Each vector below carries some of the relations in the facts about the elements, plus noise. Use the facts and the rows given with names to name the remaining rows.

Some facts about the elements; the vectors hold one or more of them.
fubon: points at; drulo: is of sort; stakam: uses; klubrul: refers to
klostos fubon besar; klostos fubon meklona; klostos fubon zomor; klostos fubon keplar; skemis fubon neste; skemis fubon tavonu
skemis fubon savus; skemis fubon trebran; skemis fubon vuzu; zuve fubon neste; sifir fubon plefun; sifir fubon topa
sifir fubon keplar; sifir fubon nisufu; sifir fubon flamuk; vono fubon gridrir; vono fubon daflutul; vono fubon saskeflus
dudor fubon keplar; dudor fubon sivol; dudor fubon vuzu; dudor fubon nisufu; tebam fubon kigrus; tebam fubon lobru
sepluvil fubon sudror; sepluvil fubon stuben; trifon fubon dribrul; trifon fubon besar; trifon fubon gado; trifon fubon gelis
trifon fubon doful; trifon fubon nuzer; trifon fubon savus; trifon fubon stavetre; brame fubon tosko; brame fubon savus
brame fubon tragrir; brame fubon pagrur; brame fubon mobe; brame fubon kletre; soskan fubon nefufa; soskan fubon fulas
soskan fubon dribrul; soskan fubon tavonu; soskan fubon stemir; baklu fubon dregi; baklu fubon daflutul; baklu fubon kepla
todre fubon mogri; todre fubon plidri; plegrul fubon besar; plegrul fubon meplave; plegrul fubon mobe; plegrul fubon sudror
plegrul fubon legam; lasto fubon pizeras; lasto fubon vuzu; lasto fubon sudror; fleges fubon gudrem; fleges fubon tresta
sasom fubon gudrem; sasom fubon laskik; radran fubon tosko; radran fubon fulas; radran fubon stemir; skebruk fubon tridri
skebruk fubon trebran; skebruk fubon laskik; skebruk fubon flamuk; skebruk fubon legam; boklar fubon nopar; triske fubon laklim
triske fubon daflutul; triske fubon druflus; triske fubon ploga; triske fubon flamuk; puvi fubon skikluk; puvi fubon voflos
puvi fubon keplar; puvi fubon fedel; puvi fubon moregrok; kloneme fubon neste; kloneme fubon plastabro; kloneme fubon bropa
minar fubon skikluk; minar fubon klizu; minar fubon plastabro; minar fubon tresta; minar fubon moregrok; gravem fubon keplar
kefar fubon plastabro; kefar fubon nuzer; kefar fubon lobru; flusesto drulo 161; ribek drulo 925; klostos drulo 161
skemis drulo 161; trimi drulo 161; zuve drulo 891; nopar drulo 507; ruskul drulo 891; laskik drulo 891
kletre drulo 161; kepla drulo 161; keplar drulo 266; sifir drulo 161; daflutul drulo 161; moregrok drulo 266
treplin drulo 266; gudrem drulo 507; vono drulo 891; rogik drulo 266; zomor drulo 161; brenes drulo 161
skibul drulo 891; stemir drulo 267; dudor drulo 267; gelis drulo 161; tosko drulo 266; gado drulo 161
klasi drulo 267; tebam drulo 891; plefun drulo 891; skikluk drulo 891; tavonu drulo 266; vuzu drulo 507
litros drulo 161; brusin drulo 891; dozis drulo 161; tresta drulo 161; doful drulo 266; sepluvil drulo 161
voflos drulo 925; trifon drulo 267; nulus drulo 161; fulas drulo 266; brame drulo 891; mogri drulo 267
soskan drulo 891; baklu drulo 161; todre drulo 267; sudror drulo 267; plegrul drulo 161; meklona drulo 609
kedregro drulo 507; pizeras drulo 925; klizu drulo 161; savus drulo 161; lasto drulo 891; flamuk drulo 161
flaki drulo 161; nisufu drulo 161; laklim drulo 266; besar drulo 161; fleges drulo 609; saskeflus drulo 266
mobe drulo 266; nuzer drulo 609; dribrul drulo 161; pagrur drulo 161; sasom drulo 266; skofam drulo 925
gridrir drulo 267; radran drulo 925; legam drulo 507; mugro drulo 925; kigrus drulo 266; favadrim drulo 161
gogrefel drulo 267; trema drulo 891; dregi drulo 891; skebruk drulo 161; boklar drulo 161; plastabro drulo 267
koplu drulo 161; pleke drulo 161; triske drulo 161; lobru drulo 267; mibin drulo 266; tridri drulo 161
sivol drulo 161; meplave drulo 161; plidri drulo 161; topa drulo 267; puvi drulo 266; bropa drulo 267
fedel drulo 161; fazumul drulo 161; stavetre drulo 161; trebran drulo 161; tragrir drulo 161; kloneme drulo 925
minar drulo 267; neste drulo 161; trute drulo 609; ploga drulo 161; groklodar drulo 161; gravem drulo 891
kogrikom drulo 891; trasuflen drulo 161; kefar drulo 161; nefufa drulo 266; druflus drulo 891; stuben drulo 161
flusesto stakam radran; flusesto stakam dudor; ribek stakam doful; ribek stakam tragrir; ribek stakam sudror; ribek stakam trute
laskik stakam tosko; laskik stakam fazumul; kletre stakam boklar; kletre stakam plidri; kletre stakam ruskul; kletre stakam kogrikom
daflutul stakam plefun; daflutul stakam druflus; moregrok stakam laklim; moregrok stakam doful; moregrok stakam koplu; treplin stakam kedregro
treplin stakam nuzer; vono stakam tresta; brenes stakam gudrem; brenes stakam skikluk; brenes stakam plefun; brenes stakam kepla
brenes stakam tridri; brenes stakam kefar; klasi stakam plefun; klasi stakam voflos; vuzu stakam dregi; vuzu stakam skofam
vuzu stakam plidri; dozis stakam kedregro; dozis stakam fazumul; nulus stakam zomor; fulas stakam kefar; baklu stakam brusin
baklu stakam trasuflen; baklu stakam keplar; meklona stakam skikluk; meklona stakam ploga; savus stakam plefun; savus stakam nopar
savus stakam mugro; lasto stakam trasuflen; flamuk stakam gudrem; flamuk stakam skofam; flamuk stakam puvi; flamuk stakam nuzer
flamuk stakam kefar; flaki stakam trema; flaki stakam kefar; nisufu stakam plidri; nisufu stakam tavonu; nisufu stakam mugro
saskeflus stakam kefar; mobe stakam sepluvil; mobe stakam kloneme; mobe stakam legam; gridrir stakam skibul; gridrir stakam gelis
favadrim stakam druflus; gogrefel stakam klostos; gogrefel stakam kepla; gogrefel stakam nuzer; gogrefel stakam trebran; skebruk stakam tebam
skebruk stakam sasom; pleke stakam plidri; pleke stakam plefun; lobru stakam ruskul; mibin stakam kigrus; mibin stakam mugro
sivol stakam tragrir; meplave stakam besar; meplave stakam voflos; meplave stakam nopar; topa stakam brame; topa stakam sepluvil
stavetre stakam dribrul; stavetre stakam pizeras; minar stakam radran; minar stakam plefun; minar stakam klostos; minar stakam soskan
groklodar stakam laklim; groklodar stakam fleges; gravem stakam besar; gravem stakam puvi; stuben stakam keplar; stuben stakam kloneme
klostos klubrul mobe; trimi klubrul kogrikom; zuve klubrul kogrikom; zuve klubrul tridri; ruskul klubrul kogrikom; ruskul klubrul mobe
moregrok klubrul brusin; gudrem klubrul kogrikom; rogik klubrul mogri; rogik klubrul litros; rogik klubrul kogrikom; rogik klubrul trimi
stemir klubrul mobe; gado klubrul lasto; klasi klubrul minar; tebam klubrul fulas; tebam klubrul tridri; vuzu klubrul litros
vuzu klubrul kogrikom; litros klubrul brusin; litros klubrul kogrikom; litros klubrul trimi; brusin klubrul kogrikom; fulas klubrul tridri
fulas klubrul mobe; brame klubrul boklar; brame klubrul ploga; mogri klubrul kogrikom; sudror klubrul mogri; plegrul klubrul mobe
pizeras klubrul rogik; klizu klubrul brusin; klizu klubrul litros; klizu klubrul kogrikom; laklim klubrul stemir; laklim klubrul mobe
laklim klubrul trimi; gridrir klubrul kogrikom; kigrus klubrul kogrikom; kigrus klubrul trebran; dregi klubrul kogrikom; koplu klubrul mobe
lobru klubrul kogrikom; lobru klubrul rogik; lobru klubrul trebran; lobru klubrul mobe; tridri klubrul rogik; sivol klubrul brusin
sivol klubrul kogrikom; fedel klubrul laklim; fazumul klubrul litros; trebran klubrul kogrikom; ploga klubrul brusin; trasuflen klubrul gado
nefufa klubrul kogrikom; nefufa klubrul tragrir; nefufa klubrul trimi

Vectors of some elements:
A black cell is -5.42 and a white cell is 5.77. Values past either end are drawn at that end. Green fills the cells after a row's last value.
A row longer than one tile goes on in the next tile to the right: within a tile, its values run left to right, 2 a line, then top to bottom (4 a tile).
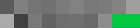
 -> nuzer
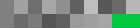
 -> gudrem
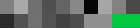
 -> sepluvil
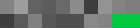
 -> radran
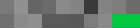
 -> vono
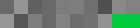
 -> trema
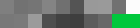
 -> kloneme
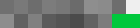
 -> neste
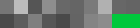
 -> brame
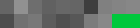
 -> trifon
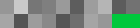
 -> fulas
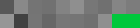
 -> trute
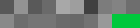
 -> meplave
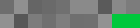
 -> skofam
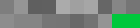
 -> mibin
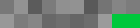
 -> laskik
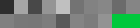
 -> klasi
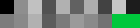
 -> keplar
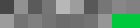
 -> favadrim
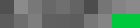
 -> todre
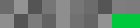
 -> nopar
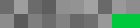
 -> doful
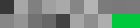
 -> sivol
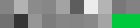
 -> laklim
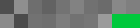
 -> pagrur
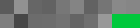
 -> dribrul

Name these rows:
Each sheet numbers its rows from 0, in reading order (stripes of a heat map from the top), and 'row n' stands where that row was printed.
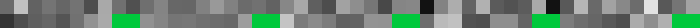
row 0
sudror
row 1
kletre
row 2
saskeflus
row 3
gravem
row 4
brusin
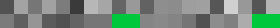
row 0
tebam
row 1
lobru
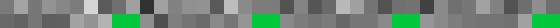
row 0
dregi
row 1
fedel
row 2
pleke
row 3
topa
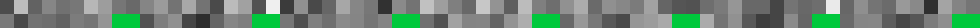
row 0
pizeras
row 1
zuve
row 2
plefun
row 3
mobe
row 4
vuzu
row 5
kefar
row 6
baklu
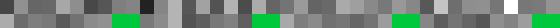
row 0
brenes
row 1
puvi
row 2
treplin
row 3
rogik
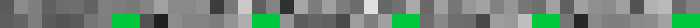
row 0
boklar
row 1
stemir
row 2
klizu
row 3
gridrir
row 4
koplu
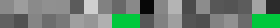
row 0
ruskul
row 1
sifir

